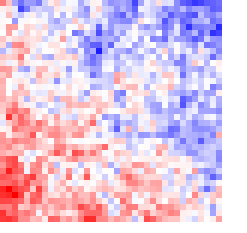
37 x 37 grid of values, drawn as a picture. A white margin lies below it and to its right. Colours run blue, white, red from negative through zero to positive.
No regular stripes run through it. There is an overall slope up to the bottom left. The halves do not mirror each other. The histogram is bell-shaped. The ninth with the highest average is the bottom left. Overall the values sit about 50% of the way up the scale.
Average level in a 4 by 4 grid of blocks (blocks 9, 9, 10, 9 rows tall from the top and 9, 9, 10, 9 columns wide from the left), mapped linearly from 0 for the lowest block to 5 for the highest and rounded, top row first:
2 1 1 0 | 3 2 2 1 | 4 3 2 1 | 5 4 3 2
